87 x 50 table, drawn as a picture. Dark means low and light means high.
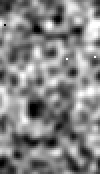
Neither half mirrors the other. The texture is blotchy. Three lone cells stand out: two far higher and one far lower than their neighbours. There are no regular stripes. The values follow a bell shape.
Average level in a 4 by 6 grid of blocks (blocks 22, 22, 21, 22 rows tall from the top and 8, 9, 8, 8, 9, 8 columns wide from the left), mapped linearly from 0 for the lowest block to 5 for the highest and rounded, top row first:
2 1 1 1 3 5 / 2 3 4 4 3 3 / 4 3 1 0 3 4 / 1 0 1 1 0 2
